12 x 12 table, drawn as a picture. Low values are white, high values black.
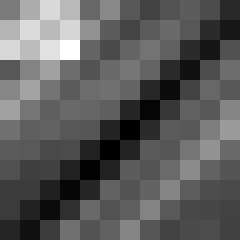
The ninth with the lowest average is the top left. In the top left lies a patch that is lower than the rest. Values change most from cell to cell in the top left. Streaks slant up to the right. The halves do not mirror each other.
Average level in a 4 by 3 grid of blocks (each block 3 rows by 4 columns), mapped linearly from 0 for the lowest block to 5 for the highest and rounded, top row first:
0 3 4 / 2 4 4 / 4 5 3 / 5 3 4
